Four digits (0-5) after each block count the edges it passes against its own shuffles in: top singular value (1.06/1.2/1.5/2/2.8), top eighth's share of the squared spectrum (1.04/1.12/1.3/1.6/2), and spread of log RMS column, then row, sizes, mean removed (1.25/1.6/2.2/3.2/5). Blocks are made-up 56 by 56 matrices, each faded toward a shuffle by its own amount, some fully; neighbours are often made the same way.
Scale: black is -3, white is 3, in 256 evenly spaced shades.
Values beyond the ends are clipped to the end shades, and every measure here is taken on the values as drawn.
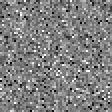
0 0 0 0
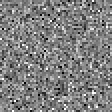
2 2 0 0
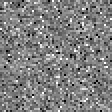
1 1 0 0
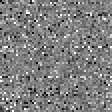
1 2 0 2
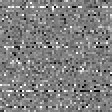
2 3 0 3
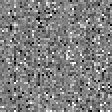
2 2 2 0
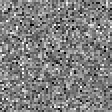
1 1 0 0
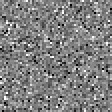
0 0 0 0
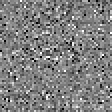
3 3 1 1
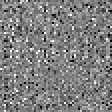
3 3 1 2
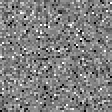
0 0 0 0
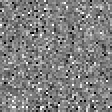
2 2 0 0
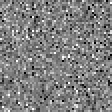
1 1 0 0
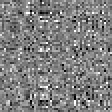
4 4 2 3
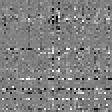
3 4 3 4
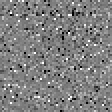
2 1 1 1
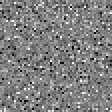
0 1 0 0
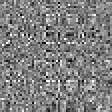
4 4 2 3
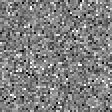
0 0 0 0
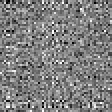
4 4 2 2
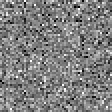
3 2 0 0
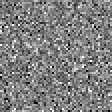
3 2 1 1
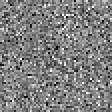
3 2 0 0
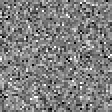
3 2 1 0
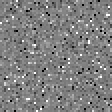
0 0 0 0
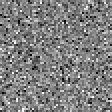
2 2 0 0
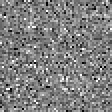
2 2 0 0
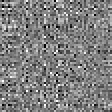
4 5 3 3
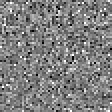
3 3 1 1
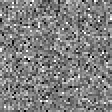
2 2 0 0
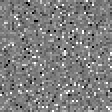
1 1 0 0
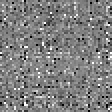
3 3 2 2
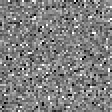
0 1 0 1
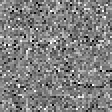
1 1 0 2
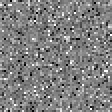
0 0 0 0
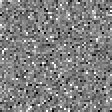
2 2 0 0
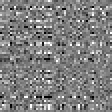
4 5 3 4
